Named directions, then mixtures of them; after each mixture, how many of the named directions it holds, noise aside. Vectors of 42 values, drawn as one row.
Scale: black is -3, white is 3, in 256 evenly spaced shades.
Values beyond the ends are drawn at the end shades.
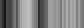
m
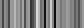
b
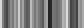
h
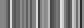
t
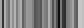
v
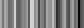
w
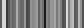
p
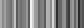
one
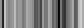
one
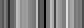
three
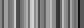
one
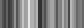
two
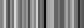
three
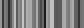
three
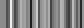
one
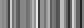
two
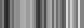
three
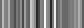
one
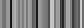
one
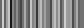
three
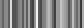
two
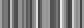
one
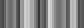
three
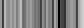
one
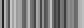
two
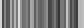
two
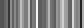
three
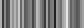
two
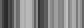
one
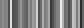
one
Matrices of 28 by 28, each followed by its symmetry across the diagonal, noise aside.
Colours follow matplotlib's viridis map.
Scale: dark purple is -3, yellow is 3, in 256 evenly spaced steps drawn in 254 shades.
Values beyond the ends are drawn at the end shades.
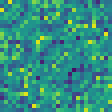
symmetric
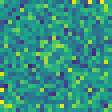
symmetric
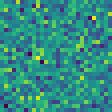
neither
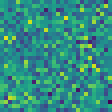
neither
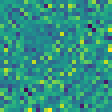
symmetric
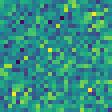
symmetric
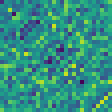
symmetric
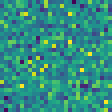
neither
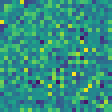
symmetric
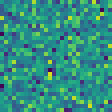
neither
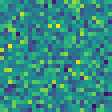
neither
